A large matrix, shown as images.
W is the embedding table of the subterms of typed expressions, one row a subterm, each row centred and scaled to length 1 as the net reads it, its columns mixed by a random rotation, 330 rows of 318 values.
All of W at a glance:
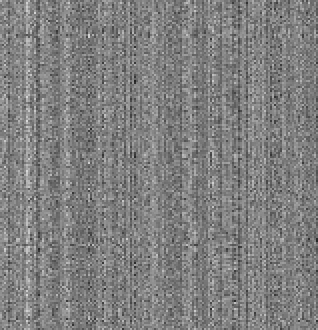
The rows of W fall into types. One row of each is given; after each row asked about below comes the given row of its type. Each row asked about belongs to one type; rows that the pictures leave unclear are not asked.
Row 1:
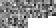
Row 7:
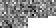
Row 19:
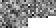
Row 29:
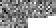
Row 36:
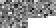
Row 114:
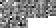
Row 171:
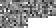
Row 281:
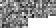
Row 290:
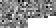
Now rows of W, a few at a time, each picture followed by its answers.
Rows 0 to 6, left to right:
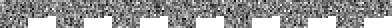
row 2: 171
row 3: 1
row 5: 171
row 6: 171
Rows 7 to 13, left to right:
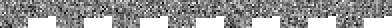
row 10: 171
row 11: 19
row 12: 1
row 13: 114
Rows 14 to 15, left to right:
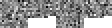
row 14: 290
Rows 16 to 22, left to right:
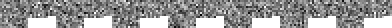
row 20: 7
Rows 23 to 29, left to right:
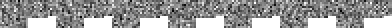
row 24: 1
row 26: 29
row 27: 7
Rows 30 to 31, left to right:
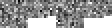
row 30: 36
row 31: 29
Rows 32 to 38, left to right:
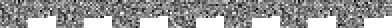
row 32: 36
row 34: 36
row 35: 1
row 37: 36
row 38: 281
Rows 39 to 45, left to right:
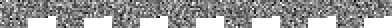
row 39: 114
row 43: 29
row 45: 281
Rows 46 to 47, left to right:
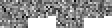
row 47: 114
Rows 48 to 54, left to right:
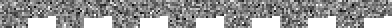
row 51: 1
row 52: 114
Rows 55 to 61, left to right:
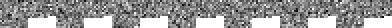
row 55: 290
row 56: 29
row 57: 281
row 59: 36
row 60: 171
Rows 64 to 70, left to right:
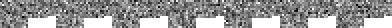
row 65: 171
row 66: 290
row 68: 29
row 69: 171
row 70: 281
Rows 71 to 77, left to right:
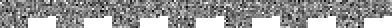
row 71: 1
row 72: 171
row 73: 36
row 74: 114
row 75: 29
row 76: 290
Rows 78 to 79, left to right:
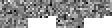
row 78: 19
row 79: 290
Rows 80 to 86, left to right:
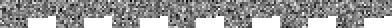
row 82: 114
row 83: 290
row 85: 281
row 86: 19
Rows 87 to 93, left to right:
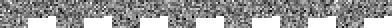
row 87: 171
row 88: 29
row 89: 1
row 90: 1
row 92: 171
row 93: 19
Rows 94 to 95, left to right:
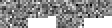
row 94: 114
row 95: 281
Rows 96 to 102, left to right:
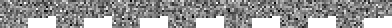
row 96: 171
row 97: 171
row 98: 114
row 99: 1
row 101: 1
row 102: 36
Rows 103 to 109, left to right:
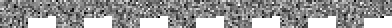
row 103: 7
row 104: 171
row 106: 1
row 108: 1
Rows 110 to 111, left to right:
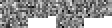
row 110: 114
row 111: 281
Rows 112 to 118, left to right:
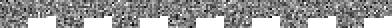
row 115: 290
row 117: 290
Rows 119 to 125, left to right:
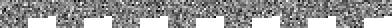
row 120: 290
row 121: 171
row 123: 171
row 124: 114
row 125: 1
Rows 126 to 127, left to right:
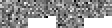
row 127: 281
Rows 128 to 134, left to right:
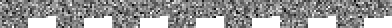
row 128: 29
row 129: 1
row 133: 29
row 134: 281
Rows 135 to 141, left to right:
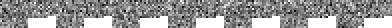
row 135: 29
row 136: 171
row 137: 290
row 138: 7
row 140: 19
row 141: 281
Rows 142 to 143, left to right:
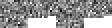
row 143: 29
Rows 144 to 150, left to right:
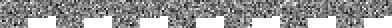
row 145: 36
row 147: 1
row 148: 171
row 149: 114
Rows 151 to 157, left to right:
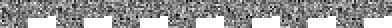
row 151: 29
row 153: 1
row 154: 290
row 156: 290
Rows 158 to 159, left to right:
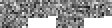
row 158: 281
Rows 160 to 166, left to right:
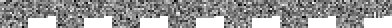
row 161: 281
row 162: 1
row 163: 36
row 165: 281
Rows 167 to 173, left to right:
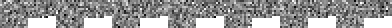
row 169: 281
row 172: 7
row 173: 171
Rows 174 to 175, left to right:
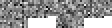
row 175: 19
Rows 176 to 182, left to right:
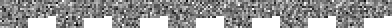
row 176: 290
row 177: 114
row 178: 114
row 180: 1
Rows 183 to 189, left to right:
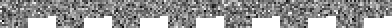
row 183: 29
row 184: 1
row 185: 7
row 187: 281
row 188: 36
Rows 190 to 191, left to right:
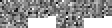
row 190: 171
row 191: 114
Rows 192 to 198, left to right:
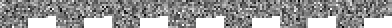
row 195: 290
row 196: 1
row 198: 281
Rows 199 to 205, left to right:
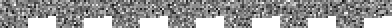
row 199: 1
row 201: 36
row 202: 36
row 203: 114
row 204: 114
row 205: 36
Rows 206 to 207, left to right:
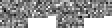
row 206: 29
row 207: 281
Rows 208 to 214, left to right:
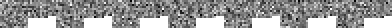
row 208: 7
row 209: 1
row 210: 114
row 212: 29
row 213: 290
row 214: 19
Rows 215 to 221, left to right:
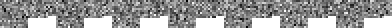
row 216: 29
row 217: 171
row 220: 171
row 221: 36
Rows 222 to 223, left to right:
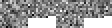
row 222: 19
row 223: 171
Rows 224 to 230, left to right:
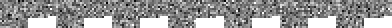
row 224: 290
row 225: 19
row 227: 36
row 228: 29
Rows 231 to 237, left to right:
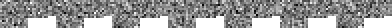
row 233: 281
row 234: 1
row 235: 281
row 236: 29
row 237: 281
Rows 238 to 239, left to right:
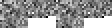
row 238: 19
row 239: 19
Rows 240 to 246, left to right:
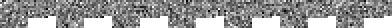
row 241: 19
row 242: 7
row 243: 36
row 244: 1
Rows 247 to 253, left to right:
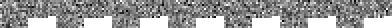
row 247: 114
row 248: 281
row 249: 19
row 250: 19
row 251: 281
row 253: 36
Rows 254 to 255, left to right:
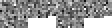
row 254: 1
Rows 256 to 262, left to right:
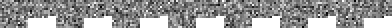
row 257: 114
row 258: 29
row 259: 1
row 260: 19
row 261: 114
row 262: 114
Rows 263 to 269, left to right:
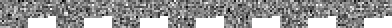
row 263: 290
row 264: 36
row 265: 1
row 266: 114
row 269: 290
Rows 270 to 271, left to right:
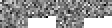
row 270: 19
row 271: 19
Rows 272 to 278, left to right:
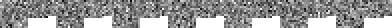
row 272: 19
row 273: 29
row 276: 171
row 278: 1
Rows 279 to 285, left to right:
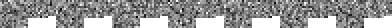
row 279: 19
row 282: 29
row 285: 29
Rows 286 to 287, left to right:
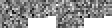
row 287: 281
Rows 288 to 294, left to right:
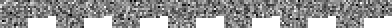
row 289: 29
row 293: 114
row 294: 7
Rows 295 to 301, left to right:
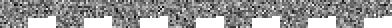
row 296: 7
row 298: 1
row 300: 19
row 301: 36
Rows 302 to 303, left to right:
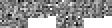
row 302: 290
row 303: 114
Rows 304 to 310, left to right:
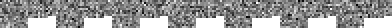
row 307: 7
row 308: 281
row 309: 290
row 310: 281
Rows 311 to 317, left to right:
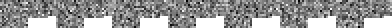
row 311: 171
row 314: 281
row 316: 36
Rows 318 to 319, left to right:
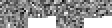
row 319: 36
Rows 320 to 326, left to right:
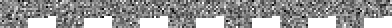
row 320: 290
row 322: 36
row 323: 29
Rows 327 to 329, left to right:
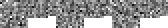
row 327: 114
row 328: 171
